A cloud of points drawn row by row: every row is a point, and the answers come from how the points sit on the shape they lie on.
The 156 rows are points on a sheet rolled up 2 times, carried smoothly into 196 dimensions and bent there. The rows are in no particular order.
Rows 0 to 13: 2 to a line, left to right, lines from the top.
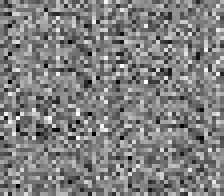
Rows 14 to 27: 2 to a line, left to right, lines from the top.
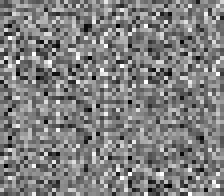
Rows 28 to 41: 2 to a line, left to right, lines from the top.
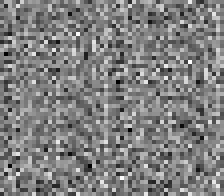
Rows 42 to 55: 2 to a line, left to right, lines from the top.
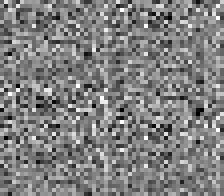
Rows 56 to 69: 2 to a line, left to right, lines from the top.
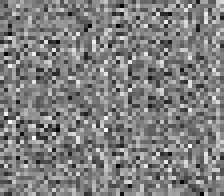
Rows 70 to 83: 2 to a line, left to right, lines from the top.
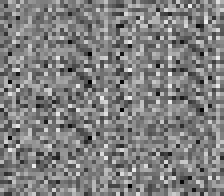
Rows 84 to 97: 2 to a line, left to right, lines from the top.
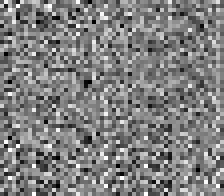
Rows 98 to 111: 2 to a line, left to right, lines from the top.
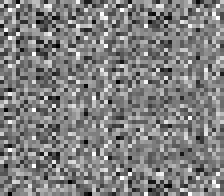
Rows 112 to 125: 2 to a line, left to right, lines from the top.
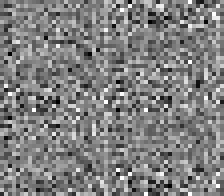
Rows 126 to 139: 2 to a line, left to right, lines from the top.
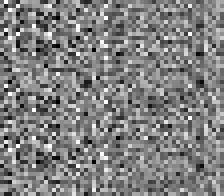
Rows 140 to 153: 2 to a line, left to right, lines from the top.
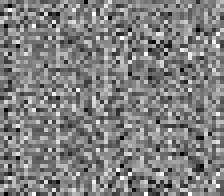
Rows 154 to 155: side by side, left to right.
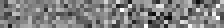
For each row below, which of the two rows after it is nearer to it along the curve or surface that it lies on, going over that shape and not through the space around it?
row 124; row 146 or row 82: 82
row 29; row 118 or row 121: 121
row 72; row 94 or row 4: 4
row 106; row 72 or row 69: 72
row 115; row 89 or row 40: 89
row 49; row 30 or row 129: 129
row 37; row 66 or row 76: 66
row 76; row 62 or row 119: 62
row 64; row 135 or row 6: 135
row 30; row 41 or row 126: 126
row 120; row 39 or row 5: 5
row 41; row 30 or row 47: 47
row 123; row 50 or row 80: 80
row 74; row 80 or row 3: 3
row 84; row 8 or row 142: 8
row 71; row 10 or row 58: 58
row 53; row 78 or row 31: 31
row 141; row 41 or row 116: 41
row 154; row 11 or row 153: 11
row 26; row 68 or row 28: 68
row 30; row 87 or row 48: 48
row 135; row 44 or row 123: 44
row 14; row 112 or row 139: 112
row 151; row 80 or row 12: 12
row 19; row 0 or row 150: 0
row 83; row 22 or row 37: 37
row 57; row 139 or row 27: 27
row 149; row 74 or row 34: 74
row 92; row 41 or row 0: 0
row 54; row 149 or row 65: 65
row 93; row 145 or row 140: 145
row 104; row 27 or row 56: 27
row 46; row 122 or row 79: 79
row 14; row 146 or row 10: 146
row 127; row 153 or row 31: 31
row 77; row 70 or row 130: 130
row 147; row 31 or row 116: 31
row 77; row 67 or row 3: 3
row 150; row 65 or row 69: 69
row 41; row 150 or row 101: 101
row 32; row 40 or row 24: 40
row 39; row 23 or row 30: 23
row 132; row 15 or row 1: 15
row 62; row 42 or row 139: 139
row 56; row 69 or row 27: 69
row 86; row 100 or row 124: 100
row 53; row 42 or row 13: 42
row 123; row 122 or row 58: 122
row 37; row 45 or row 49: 49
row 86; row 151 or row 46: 151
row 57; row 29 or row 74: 74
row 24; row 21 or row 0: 0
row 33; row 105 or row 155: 155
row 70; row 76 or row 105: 105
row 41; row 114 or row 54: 54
